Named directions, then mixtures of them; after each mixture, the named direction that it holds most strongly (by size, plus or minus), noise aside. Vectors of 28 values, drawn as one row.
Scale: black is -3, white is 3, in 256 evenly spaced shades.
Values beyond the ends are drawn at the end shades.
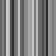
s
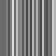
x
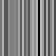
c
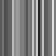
x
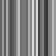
s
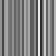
c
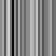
s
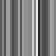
s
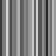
s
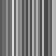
x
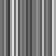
x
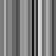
x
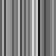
c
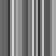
x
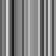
s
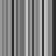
x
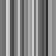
s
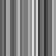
s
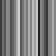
s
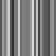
s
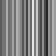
x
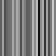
c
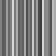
x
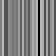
c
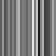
c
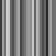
s
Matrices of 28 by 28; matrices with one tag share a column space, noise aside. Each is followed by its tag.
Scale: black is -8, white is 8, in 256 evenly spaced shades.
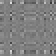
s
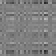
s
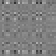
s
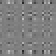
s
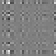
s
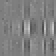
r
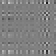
s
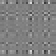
s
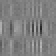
r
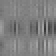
r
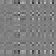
s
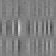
r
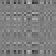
s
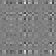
s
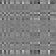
s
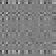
s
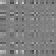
s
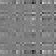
s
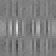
r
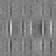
r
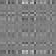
s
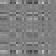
s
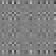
s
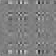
s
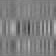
r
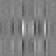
r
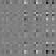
s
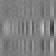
r
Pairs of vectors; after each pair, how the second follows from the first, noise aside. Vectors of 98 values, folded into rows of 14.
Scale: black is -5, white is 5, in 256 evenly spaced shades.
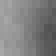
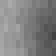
copied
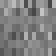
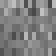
copied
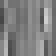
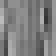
negated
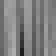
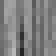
copied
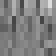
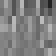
negated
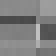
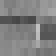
copied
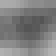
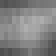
negated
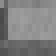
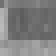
negated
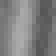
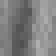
negated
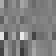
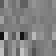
negated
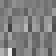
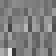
copied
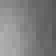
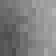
negated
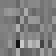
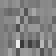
negated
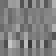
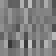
negated
